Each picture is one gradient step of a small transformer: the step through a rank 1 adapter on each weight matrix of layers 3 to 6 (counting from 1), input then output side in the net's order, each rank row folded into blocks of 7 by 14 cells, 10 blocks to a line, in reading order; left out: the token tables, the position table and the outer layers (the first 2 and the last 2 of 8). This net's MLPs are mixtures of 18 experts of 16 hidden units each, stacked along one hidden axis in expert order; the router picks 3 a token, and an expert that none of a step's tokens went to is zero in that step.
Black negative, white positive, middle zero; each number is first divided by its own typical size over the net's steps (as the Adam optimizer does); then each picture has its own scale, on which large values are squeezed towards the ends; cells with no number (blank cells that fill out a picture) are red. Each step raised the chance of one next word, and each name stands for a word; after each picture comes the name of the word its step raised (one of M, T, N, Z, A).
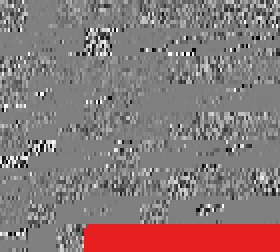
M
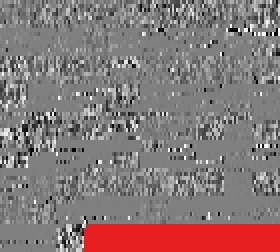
M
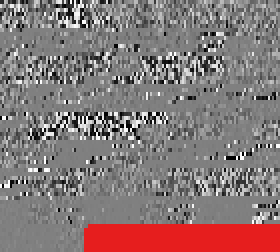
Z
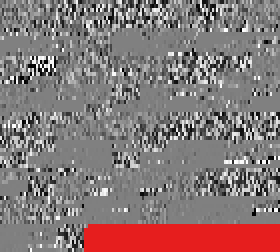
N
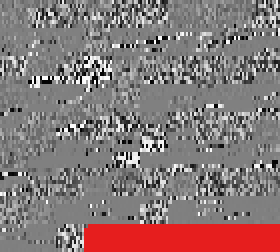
N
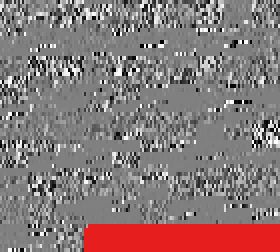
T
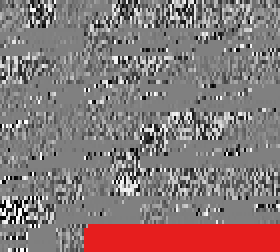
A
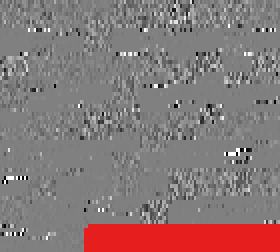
Z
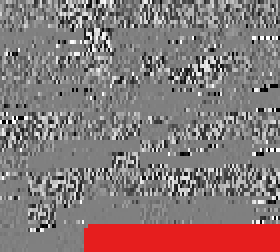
T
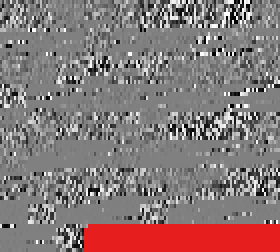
N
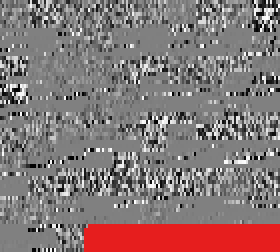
A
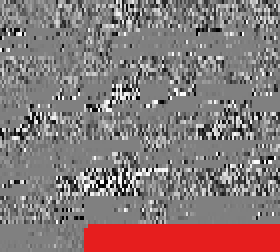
N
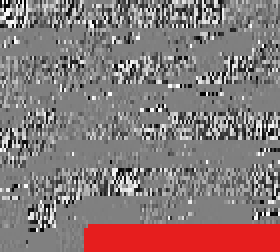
A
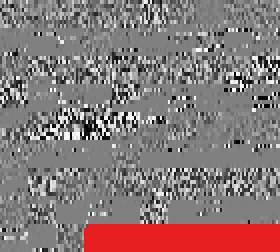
T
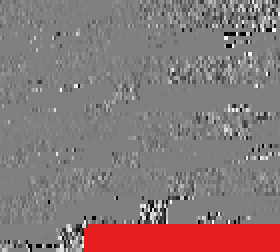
M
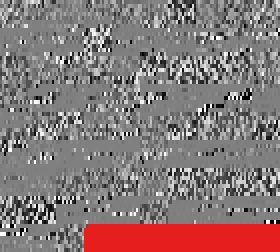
T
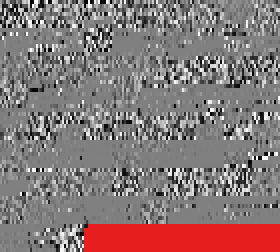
Z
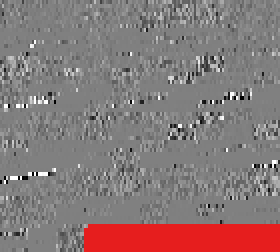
Z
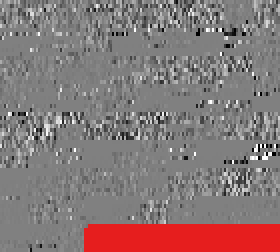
Z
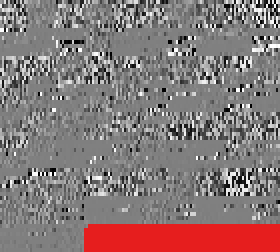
N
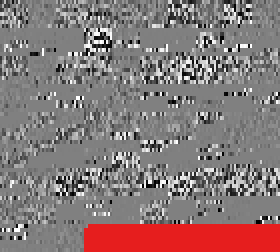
T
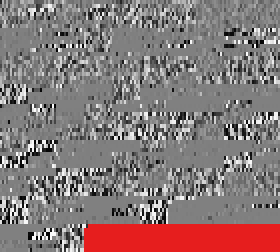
A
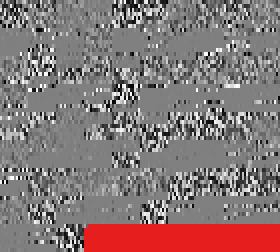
N
